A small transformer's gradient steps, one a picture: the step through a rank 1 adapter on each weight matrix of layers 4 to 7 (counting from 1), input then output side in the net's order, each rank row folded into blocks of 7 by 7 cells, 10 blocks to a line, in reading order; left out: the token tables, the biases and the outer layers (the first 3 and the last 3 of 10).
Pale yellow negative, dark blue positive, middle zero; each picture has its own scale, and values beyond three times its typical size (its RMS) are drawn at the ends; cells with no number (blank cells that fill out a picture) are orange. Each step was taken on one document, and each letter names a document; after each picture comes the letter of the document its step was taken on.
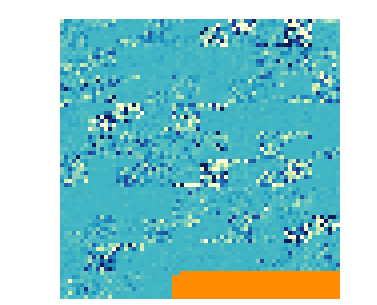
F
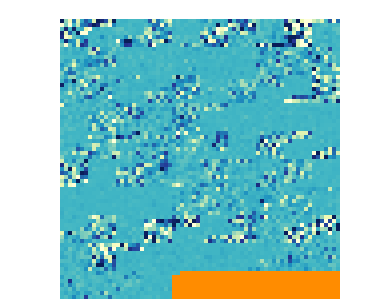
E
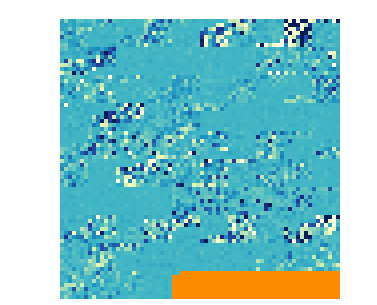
E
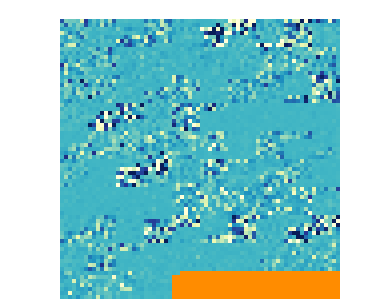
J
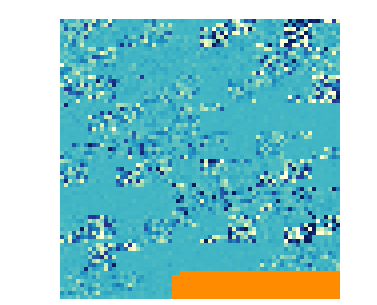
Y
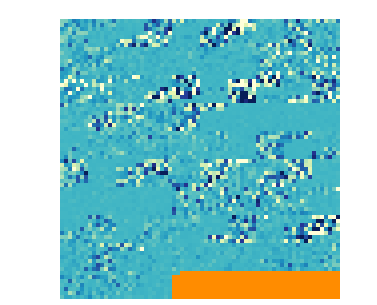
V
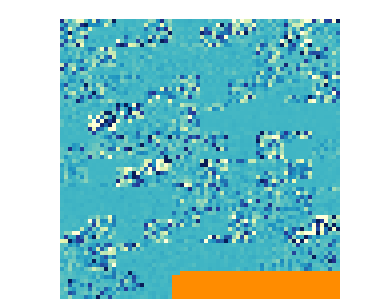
J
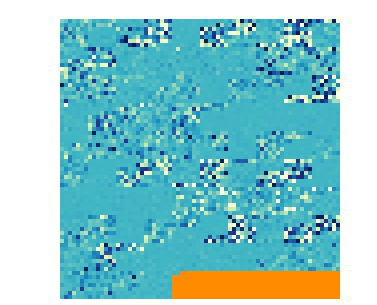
Y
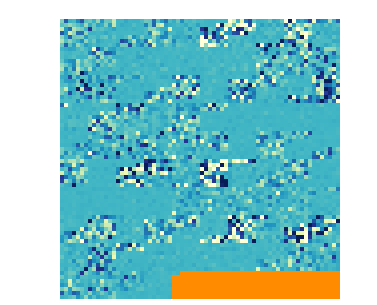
F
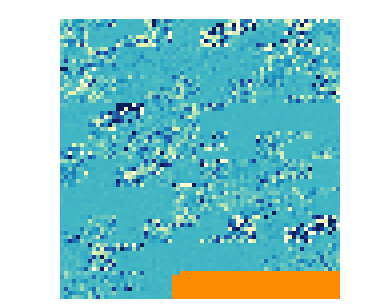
V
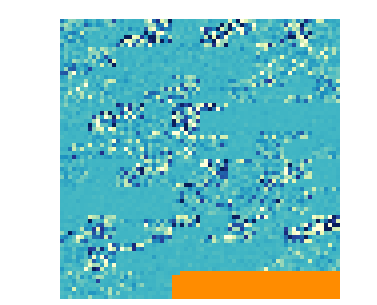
J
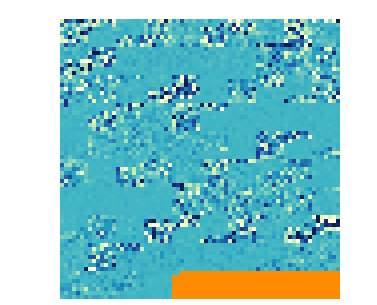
F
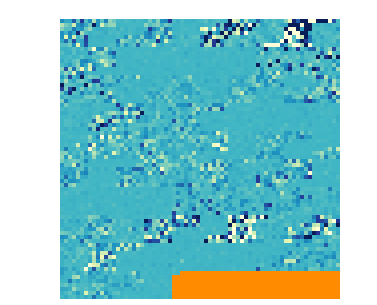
E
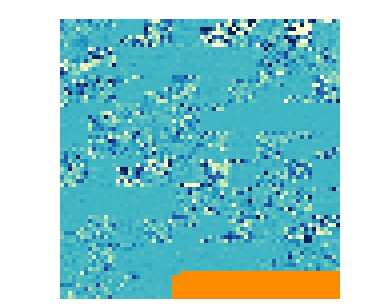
F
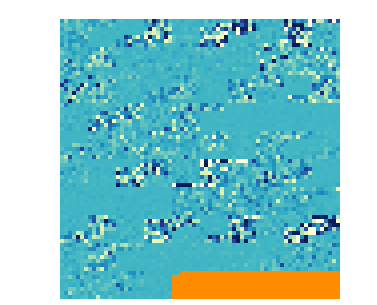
V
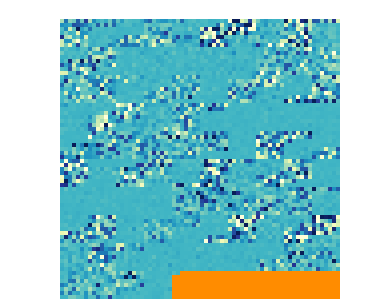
Y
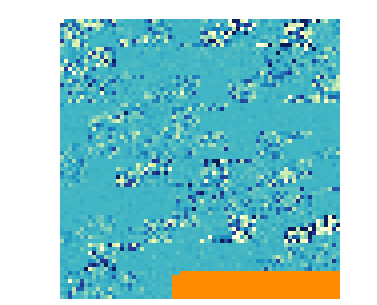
Y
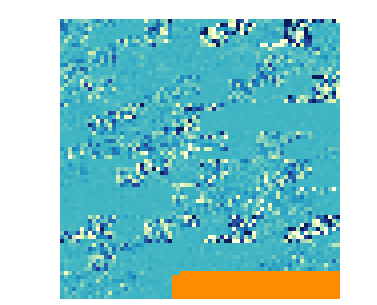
V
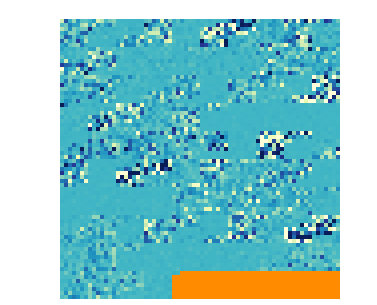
Y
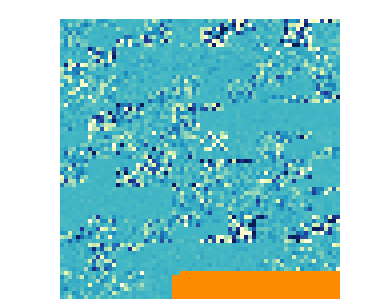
V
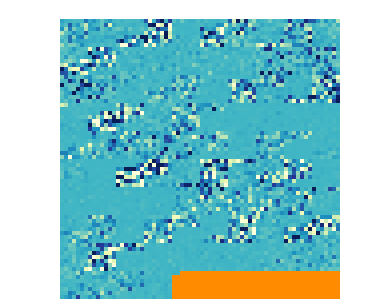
J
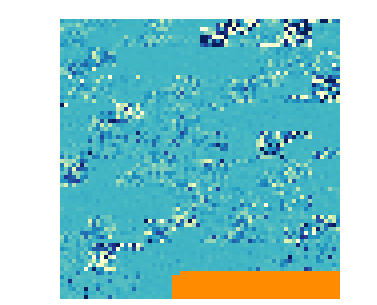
E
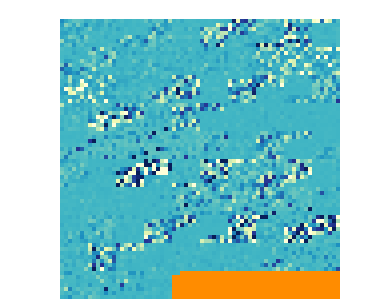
V
